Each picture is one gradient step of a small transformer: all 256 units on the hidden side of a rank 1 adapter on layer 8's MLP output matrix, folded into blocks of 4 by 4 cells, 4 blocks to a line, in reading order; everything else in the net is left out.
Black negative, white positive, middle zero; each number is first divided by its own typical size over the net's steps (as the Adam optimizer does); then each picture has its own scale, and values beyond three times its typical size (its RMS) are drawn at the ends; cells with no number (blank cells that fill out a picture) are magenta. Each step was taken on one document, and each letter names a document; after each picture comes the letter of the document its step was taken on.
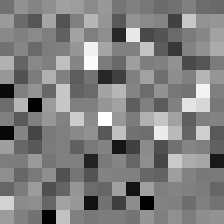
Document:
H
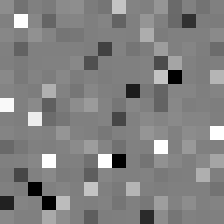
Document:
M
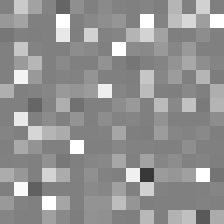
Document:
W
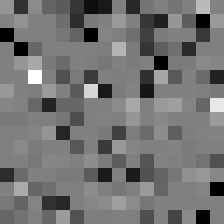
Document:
W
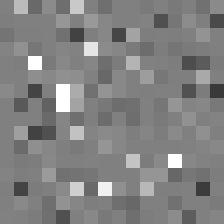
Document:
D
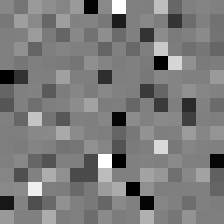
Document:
M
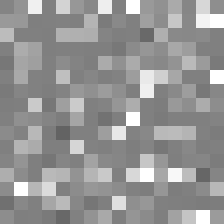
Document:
W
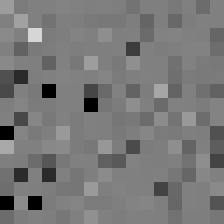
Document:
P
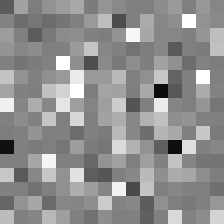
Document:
H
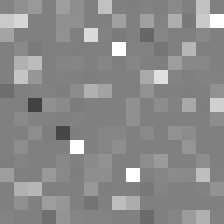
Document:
W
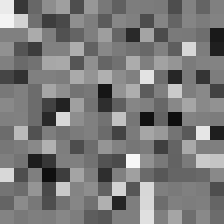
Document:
H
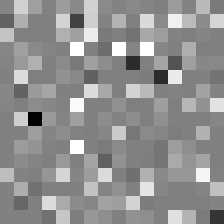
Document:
W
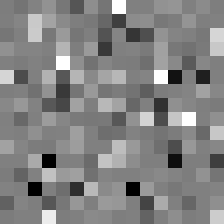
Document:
M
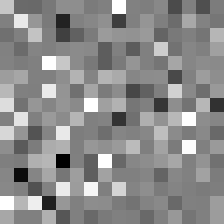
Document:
H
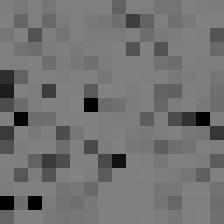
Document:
P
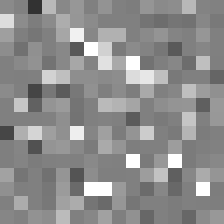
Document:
D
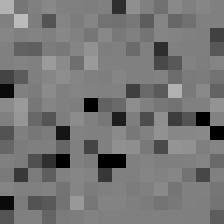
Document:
P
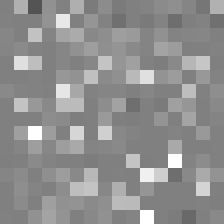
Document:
D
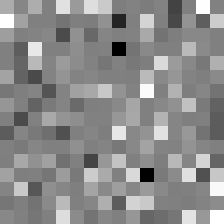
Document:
W
